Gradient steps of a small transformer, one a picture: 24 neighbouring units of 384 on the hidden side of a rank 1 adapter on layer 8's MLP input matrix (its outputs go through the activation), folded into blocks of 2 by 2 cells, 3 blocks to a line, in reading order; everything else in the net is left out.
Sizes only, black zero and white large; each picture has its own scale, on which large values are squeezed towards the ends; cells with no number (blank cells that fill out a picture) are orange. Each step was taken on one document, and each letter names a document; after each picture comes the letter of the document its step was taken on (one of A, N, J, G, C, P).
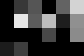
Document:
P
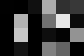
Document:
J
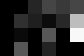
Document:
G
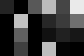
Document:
J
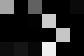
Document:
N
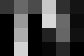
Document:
J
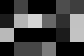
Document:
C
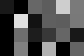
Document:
J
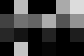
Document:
C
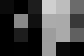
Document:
J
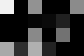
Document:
N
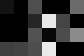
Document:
N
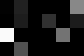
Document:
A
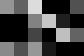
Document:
N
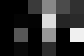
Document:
G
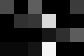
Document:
N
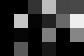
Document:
G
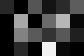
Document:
J
